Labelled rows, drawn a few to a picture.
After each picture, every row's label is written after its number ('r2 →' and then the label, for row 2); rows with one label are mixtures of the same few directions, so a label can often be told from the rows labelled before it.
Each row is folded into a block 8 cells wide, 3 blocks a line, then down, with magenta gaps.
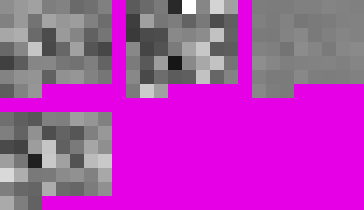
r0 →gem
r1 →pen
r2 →gem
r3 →gem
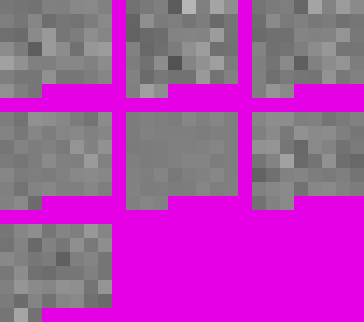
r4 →gem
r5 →pen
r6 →pen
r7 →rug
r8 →pen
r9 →gem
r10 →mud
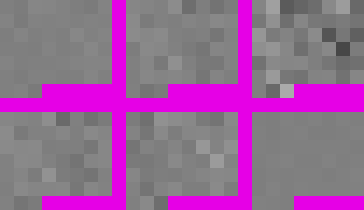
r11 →rug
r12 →pen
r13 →rug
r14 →pen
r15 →rug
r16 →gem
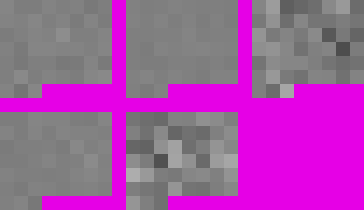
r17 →mud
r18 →mud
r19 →rug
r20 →rug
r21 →gem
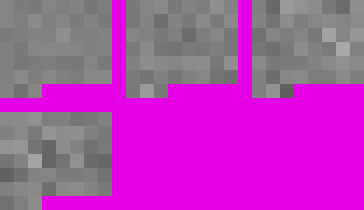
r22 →mud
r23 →mud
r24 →rug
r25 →gem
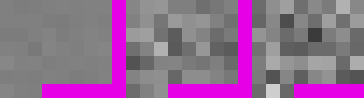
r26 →gem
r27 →gem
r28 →mud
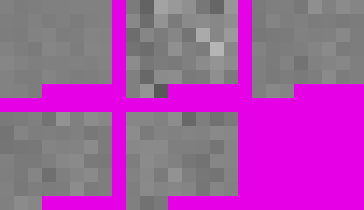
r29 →gem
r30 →rug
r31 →pen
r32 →pen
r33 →pen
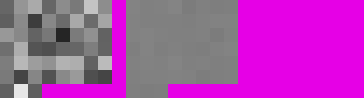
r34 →mud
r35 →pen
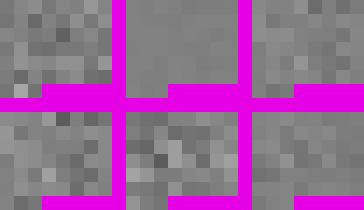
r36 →mud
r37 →pen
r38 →pen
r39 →pen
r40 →gem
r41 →gem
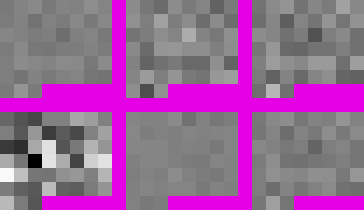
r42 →mud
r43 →mud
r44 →mud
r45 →gem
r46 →pen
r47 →mud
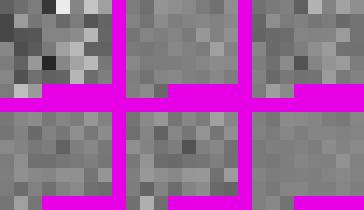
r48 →pen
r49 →rug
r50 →pen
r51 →mud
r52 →mud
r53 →rug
